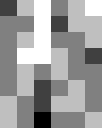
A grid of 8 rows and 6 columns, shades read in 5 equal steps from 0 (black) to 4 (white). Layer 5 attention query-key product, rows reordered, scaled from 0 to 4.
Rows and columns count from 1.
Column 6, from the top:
4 3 3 1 2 2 2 3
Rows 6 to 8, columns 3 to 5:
1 2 3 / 1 3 3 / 0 2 2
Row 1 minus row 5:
-1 0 2 -1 1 2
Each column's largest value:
3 4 4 3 3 4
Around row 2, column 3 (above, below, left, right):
4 4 2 1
